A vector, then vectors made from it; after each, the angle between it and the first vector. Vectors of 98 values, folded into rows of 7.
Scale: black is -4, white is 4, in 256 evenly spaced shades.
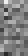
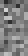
nearly opposite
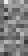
nearly parallel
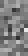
partly aligned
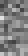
partly opposed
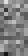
nearly parallel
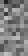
nearly opposite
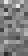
nearly parallel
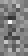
partly aligned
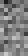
nearly opposite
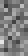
partly opposed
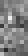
orthogonal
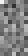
orthogonal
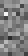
partly aligned
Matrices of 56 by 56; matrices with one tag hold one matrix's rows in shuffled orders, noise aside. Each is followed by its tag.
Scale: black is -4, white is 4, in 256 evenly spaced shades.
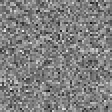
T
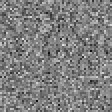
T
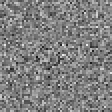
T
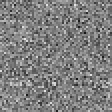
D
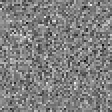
D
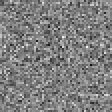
T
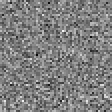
T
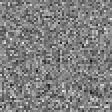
T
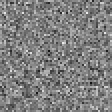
T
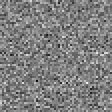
T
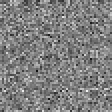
T
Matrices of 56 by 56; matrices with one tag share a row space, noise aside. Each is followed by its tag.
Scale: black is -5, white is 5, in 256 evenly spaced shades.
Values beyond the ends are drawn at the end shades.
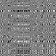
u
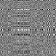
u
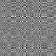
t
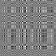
t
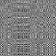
u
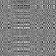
u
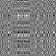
u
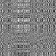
u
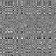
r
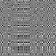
u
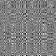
t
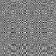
t
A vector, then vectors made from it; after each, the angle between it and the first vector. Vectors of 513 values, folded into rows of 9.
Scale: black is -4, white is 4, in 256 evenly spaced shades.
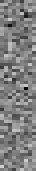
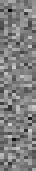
orthogonal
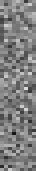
partly opposed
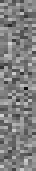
nearly parallel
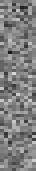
partly aligned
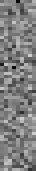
orthogonal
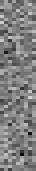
orthogonal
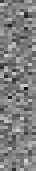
nearly parallel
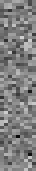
orthogonal
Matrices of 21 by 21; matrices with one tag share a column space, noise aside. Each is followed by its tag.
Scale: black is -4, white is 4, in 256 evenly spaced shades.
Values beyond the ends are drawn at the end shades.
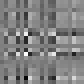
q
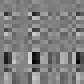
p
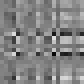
q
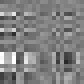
p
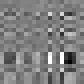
p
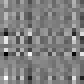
q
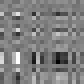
p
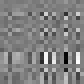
p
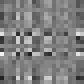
q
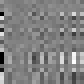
p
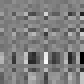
p
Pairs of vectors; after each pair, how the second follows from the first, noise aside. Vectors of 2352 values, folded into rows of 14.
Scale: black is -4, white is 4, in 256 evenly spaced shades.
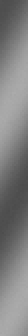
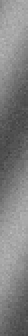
reversed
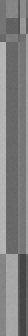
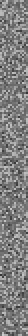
shuffled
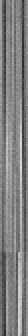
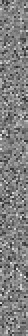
shuffled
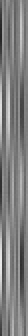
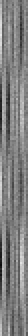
negated
